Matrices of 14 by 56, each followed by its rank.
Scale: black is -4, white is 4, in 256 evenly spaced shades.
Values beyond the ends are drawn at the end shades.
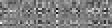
three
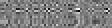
three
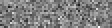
full rank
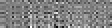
three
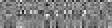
three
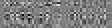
three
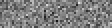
full rank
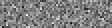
full rank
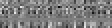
three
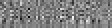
three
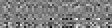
three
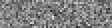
full rank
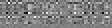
three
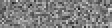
full rank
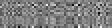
three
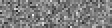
full rank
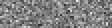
full rank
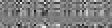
three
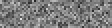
full rank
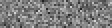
full rank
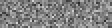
full rank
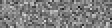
full rank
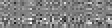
three
